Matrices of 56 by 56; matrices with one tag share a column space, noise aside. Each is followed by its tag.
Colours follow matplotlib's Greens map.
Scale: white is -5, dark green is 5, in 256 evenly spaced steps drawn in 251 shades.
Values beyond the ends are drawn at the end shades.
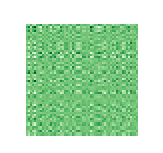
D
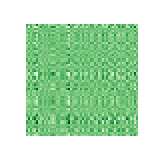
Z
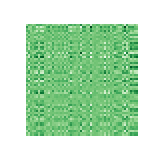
D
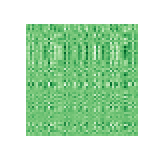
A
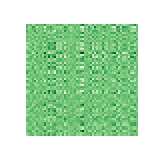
D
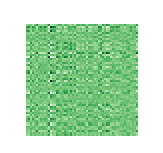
D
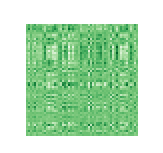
A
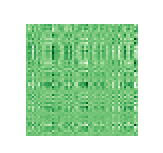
A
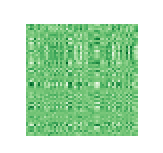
A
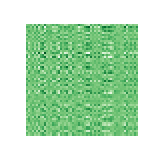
D
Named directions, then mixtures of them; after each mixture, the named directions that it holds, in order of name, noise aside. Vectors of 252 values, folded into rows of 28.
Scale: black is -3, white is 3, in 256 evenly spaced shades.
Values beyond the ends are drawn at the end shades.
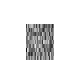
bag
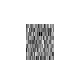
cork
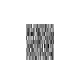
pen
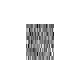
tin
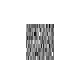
cork, pen, tin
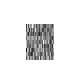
bag, cork, pen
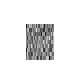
bag, cork, pen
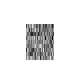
bag, pen, tin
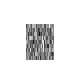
cork, pen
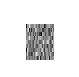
bag, cork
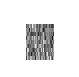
bag, pen, tin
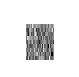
pen, tin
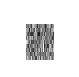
cork, pen, tin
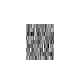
pen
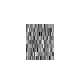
cork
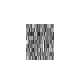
cork, pen, tin
